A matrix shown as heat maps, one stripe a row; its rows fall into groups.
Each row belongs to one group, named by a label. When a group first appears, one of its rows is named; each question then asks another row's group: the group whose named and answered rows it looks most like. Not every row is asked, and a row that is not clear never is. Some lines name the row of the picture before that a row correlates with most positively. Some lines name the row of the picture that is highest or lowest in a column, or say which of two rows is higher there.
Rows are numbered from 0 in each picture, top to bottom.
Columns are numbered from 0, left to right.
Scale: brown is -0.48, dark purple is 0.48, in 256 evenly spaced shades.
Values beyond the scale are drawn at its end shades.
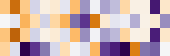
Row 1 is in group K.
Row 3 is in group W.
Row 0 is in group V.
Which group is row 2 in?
V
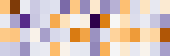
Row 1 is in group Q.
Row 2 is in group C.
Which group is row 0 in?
V
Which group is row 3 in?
Q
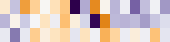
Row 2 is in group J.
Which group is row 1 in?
Q
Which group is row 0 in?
K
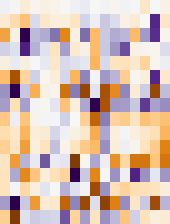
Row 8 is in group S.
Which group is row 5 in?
V
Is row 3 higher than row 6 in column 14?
No
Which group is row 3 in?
W
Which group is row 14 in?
J
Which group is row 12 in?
K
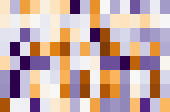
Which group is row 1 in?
S
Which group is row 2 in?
Q
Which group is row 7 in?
W
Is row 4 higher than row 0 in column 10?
Yes
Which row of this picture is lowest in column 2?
0
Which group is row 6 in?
J
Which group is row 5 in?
J
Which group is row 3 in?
J
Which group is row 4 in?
W
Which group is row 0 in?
K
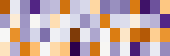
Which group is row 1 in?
Q
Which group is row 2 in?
C
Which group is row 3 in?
K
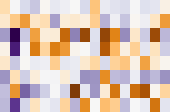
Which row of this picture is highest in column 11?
5
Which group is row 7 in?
J
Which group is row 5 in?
Q
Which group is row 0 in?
W
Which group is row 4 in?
S
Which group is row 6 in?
C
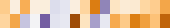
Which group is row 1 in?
C
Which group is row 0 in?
S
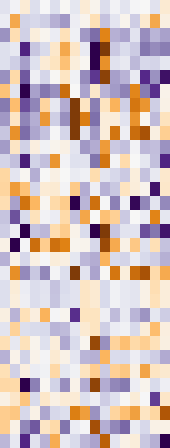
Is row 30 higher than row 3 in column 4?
No
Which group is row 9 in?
C
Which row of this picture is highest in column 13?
14
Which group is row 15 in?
J
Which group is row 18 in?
Q
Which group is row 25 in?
Q
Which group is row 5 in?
Q
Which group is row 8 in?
C
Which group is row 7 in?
C
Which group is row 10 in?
Q
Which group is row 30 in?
W
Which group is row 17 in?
J
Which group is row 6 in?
W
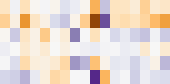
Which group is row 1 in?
S
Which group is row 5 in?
Q
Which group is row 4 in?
K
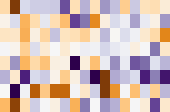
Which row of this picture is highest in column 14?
5
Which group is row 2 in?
S
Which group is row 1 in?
K
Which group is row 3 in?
V
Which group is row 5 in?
Q
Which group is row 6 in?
J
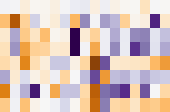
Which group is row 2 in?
K
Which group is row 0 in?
S
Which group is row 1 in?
V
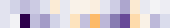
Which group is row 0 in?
W
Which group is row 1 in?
W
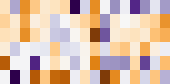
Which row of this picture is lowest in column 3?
5
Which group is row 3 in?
S
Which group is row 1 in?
S
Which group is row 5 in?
J
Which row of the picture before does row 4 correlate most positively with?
0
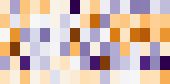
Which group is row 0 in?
K
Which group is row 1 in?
S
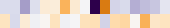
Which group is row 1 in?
S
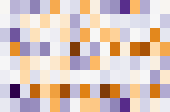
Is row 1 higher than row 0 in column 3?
No
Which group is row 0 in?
W
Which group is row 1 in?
K
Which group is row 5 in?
V
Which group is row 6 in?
J
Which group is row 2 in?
J
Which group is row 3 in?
C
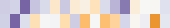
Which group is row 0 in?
W
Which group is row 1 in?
J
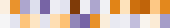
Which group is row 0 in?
C
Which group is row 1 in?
K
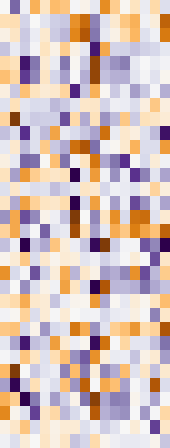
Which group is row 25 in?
K
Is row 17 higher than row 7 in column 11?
Yes
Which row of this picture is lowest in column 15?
27
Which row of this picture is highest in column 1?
27
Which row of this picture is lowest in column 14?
15
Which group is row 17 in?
Q
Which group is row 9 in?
Q
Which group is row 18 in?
V
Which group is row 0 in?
J
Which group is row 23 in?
C
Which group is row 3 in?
Q
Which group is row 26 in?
V
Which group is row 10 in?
C
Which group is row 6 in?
K
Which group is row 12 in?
K
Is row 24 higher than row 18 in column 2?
Yes
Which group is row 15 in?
C
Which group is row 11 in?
W
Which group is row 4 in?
W
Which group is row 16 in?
C
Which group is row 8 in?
V
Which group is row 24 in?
Q
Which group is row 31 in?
K
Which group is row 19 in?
W
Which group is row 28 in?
W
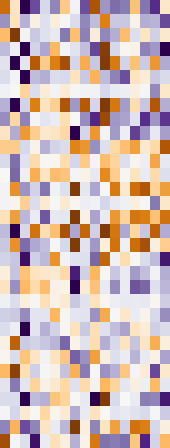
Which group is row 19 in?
K
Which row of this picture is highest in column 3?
31
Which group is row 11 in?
J
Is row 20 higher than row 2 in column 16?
Yes
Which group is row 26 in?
V
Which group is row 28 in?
Q
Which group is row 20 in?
K
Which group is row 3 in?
Q
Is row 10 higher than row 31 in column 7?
No
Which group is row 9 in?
K
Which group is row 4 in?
J
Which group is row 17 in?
C
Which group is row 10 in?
C
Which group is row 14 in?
V
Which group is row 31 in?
W
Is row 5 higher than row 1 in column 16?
No
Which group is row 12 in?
J
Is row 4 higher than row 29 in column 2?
Yes
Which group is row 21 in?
K
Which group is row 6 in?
V
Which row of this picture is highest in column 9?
28
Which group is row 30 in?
C
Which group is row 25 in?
K
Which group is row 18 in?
Q
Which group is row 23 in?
W
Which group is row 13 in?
C
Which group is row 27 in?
J
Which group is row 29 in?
K
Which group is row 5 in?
W
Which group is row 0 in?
W
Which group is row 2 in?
V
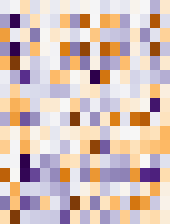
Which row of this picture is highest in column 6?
15
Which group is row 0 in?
V
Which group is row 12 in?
W
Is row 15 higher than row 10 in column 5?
Yes
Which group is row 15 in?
V
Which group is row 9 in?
S
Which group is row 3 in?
J
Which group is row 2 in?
W
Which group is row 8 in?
C
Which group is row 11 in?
W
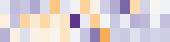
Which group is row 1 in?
K
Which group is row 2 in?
Q
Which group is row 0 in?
W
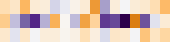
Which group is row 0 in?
S
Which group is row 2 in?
S
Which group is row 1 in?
W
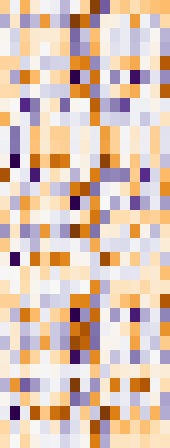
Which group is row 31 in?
S
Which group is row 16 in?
C
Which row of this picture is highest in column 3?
12
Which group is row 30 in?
S
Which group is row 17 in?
W
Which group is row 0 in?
S
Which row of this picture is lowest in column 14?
27
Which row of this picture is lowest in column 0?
12
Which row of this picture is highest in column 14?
12
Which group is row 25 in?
K
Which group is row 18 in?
J
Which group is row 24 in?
C
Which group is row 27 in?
C
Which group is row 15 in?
S
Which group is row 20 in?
S
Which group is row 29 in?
J
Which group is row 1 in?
C
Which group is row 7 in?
W
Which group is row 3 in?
K
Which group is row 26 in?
S
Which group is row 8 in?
W
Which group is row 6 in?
C
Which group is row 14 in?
K
